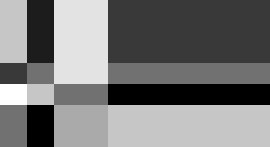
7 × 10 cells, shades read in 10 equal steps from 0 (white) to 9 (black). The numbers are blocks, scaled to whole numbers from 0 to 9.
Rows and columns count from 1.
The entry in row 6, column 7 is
2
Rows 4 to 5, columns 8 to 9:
5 5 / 9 9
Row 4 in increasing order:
1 1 5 5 5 5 5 5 5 7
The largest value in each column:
7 9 5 5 9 9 9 9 9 9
